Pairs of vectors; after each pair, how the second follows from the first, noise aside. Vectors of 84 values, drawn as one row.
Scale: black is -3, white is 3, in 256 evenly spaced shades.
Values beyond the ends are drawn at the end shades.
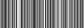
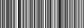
sign-scrambled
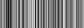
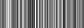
negated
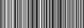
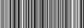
wrapped around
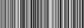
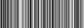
wrapped around
